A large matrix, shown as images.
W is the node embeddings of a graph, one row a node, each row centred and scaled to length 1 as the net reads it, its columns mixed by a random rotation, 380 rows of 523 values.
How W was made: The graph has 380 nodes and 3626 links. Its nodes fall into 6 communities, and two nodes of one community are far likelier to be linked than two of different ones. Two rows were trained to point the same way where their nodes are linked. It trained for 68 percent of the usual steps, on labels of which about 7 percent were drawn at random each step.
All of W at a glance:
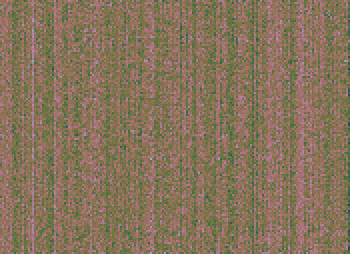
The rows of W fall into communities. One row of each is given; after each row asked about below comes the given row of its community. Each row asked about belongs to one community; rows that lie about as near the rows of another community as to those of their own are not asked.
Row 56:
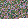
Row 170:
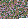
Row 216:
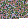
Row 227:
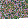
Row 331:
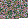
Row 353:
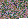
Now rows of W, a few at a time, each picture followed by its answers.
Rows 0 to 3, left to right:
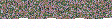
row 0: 216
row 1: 216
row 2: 216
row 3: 227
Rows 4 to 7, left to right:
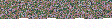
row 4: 170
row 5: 331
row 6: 216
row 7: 56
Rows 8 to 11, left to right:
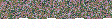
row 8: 56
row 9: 353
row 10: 216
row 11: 216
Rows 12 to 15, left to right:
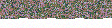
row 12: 227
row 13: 331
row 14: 170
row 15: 353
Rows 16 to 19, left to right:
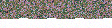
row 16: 216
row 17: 56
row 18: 170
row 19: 216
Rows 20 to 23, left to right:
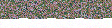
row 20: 170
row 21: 56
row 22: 353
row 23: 331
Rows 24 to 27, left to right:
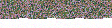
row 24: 227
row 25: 353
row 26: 170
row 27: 216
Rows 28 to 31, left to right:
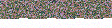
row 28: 227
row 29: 56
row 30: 331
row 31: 331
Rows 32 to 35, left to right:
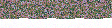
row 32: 170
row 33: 331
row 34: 227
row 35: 170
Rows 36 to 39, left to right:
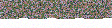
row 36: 331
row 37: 216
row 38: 353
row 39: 331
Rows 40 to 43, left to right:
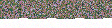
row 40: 216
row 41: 56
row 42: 170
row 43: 56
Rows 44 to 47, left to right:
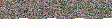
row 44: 56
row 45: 56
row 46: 227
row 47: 227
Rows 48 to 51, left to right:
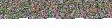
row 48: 331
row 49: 216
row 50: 227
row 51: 227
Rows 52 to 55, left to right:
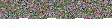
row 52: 170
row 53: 170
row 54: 170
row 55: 216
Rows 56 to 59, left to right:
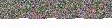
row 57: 227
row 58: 227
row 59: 227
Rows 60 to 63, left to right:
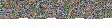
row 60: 227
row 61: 227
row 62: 216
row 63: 56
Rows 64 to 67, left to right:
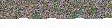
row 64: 216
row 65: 170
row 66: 331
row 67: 216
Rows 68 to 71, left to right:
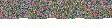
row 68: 331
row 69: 170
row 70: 216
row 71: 56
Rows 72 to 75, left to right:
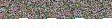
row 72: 170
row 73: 331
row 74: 227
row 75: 170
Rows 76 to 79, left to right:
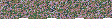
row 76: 331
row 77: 170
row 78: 331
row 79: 216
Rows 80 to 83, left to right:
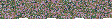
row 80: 227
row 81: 331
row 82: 227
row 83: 216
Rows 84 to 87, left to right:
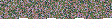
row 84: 331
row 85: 331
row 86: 56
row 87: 170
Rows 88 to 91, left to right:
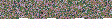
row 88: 353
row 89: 56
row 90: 56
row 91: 216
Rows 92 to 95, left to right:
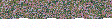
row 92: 216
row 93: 56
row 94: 56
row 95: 227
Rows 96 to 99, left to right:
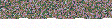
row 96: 170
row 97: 216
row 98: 56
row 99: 227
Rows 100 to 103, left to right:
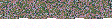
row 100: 331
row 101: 56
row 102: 331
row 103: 170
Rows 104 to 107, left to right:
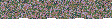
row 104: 56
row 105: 353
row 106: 216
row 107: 353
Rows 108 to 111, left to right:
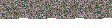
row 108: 227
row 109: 331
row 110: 331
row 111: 227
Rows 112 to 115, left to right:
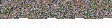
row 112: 216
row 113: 56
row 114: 353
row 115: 216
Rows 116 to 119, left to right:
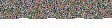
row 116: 216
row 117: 170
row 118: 216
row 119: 353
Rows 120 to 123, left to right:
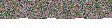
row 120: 56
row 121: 227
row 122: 56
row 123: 227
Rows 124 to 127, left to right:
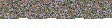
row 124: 227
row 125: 216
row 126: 227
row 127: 216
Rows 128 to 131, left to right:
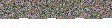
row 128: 353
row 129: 331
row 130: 216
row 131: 170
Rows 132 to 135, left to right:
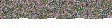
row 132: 216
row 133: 56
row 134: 170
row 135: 331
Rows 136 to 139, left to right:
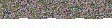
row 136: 170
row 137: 216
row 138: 331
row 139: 56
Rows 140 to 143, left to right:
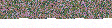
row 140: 56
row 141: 353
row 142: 216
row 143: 331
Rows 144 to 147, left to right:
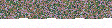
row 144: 216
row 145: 170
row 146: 331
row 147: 227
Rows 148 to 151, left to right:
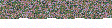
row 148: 227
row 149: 353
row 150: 353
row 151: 56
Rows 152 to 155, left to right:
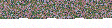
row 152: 56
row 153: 170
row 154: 227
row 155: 353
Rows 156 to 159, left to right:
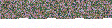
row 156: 227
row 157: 227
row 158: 216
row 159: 56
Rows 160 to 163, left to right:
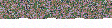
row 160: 170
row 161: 227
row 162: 216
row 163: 331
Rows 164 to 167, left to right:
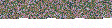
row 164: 353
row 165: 227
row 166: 353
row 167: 170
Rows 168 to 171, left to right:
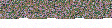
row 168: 227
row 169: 170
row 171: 170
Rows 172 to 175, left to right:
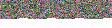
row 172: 227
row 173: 227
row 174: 353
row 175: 331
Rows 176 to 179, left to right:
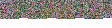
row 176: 353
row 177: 331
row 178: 170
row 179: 56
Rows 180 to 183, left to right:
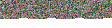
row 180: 353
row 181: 227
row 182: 216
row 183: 216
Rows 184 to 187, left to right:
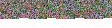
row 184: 353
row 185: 353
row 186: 331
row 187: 216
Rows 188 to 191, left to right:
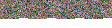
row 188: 170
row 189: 216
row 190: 170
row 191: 353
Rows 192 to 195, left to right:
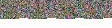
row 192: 170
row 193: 170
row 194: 227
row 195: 353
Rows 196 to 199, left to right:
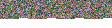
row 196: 353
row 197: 331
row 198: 227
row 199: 56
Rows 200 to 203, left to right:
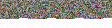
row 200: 331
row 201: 227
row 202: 227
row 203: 227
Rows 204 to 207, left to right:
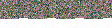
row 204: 331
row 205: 216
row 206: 216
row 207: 170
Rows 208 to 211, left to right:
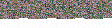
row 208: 56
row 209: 216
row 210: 227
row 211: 353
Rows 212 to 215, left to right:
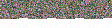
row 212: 227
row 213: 56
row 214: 331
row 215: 216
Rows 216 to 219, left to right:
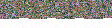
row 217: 170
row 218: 353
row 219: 353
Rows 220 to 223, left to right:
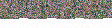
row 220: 170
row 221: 353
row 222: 331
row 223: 331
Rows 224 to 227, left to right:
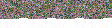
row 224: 216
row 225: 331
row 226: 56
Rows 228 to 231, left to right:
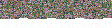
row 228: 227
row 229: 353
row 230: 170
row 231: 331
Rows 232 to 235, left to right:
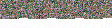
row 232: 227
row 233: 56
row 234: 170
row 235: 353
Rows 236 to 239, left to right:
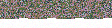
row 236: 331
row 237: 170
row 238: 170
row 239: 170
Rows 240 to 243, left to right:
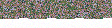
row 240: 56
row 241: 353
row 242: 227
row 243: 353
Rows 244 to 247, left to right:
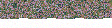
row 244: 353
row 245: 56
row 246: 227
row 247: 56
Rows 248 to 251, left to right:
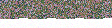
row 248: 331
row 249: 56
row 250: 216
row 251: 170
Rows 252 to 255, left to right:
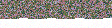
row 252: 227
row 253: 216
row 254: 353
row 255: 56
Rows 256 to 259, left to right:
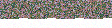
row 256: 353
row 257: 216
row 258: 331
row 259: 331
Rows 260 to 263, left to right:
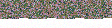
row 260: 353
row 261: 56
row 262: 227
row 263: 331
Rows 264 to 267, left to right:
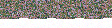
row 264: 170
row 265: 353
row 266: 353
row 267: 227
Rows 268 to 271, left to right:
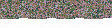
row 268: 170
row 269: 170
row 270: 227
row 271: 56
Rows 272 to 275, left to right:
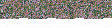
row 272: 216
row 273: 331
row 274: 227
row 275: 331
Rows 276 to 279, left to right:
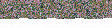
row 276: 216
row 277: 353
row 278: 353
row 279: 216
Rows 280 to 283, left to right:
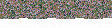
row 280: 56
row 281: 227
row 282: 331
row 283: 331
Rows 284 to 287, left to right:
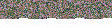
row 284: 56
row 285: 170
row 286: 216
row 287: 227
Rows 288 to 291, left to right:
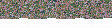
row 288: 216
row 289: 170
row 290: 331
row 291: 353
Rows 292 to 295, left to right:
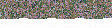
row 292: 331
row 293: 227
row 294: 56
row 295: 353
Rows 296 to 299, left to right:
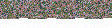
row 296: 216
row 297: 227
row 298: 170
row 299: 353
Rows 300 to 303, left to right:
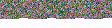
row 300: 331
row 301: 353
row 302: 216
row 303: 227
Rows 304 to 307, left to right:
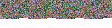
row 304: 227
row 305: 216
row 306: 216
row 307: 227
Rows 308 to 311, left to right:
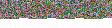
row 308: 170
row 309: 331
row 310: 353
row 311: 216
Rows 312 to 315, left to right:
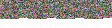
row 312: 227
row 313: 56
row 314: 331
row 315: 170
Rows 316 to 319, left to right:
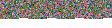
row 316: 353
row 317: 170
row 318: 353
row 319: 227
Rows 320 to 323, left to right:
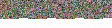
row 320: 353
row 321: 56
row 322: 227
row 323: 331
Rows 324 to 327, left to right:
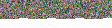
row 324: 170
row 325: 56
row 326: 216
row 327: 216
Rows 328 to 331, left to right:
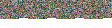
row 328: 331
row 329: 227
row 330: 170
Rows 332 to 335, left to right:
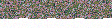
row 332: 56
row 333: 170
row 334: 331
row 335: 56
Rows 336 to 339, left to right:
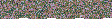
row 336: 216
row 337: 56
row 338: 331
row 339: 170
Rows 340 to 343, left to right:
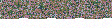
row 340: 331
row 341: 227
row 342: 216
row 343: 227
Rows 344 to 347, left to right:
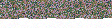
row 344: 227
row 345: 331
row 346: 331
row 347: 331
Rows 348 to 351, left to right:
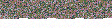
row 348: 331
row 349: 216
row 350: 227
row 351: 216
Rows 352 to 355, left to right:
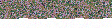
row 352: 331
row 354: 216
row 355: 170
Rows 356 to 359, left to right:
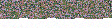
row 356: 170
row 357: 227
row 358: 227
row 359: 170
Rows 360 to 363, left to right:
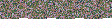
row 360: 353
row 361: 170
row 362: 56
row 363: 56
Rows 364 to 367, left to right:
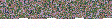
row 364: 216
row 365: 216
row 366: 227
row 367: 216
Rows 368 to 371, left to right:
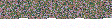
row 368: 331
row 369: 216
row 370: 216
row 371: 170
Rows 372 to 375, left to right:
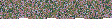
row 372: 216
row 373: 331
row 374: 331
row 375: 353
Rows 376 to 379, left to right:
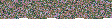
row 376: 216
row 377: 353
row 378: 170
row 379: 170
